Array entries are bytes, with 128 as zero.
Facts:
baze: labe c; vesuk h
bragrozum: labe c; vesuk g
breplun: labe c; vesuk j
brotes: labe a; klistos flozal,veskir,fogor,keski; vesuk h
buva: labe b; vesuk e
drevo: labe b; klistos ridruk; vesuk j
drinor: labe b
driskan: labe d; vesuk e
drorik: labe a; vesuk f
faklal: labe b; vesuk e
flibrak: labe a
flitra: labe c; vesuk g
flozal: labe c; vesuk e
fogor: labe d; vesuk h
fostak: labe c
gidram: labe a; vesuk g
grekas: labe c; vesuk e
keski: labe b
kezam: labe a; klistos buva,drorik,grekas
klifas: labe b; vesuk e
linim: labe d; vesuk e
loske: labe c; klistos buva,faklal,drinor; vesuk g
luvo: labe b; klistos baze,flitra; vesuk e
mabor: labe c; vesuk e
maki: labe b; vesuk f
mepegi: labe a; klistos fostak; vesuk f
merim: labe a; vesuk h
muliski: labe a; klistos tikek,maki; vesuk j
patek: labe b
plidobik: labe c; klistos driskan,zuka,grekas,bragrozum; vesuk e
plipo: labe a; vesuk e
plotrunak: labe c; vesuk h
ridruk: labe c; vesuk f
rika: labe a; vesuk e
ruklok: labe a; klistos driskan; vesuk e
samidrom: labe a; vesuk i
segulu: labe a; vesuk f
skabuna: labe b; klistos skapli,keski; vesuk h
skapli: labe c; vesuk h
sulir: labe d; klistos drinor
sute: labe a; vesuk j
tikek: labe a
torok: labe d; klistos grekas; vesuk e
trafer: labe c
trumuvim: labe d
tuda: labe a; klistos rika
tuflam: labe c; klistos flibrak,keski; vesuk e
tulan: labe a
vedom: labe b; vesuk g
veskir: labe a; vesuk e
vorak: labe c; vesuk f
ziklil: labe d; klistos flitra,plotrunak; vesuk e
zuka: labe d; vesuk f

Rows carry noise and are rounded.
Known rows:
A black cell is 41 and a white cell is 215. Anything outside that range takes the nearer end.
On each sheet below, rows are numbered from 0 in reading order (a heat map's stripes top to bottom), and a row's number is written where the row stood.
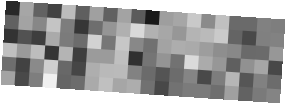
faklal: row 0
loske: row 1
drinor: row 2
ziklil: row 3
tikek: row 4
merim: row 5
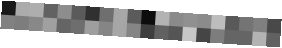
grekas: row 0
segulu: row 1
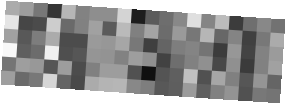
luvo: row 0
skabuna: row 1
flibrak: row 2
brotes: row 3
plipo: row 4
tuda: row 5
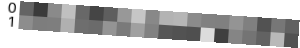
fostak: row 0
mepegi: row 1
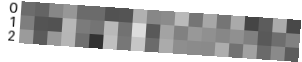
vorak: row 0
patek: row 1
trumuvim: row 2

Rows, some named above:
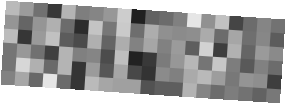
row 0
luvo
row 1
trumuvim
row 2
fogor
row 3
klifas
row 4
torok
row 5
kezam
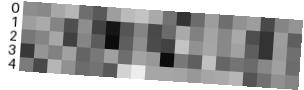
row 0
gidram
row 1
tuflam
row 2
flozal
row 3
drorik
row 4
flitra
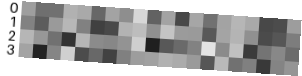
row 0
drevo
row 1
breplun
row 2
luvo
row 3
skapli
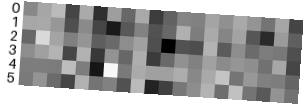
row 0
linim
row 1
tuflam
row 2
ruklok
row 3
linim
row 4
sulir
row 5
klifas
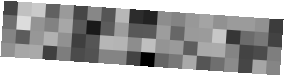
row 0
driskan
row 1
plidobik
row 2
breplun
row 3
veskir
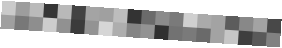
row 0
ziklil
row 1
muliski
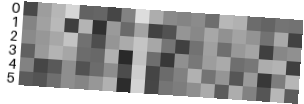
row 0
bragrozum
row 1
linim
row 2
gidram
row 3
zuka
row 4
keski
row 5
maki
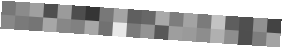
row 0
mabor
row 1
vedom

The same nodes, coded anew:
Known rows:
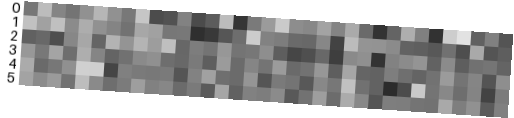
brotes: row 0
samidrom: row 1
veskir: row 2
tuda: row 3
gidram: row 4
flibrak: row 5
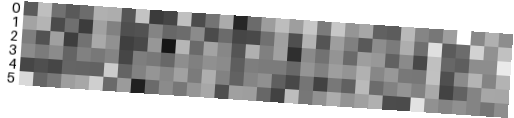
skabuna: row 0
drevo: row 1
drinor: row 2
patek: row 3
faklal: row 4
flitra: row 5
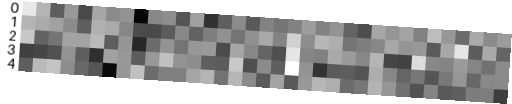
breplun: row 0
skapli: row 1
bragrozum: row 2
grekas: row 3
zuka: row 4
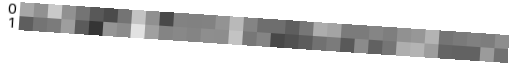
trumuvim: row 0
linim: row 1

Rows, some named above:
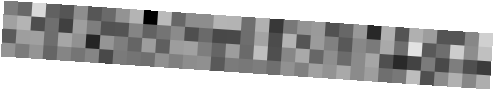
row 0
sulir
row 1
drevo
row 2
drorik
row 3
patek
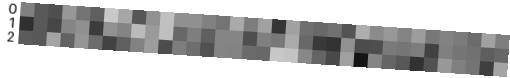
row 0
mabor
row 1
ruklok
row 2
kezam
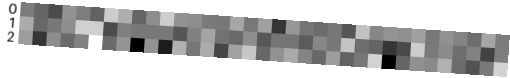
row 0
flozal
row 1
gidram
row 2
loske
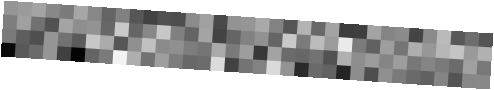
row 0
merim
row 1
keski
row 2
mabor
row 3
torok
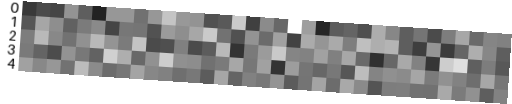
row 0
plidobik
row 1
maki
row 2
brotes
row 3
flozal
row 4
flibrak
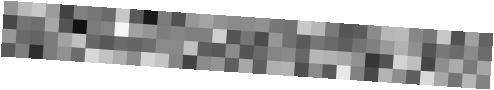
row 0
fogor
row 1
driskan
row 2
vedom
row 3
tuflam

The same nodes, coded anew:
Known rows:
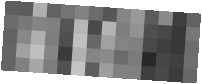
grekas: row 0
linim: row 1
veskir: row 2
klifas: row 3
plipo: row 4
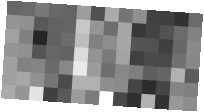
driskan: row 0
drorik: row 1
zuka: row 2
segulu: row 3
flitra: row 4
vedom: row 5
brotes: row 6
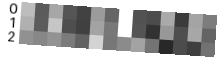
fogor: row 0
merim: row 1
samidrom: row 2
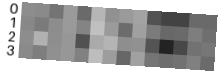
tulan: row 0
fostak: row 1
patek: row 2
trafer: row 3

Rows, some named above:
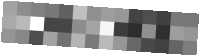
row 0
gidram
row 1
skabuna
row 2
trumuvim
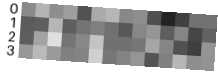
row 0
patek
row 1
grekas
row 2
tuflam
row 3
loske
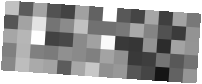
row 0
fogor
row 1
tuflam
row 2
skabuna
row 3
kezam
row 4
keski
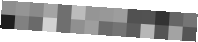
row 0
flibrak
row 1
breplun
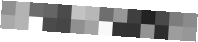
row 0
maki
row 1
skabuna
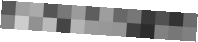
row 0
ruklok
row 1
drinor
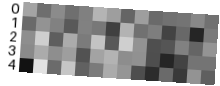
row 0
bragrozum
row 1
torok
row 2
sulir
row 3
patek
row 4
drevo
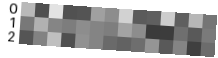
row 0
skapli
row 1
kezam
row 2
plidobik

